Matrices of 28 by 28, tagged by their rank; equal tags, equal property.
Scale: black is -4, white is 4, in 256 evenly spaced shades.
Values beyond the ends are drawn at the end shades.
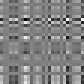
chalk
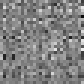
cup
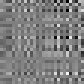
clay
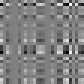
chalk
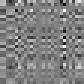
clay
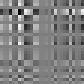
chalk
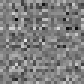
cup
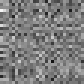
cup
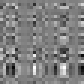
clay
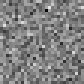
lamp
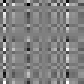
chalk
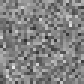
lamp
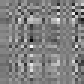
clay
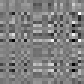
clay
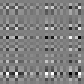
chalk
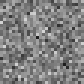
lamp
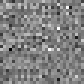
cup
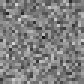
lamp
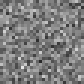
lamp
